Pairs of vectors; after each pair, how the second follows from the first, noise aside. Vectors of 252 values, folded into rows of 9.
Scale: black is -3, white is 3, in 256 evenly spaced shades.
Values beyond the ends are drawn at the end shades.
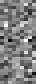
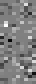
partly zeroed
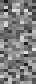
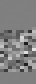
partly zeroed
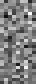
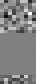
partly zeroed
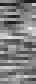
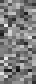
shuffled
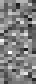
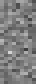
shrunk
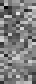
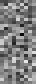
shuffled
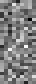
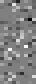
partly zeroed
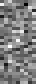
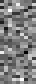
wrapped around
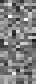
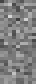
shrunk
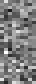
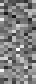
shuffled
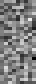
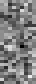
shuffled
